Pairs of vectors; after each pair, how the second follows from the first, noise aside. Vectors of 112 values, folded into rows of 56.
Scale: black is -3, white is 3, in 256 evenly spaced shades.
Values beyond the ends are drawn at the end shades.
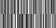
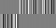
partly zeroed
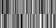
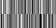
negated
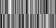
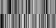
sign-scrambled
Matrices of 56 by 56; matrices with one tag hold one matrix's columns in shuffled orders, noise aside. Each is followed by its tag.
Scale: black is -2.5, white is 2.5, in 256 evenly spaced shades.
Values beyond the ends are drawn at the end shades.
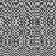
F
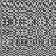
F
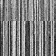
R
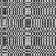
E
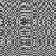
F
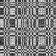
E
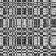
E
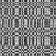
E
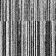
R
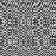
F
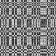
E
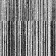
R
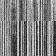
R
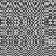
F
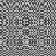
F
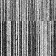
R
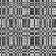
E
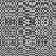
F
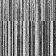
R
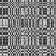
E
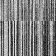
R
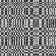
E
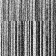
R
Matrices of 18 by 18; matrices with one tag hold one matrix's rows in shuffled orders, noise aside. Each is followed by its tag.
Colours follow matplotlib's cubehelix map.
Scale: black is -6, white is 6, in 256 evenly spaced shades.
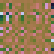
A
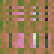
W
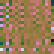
A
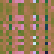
W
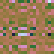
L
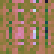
W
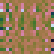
A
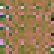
A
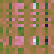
W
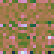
L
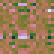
L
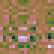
L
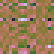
L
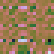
L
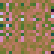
A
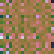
A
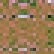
L
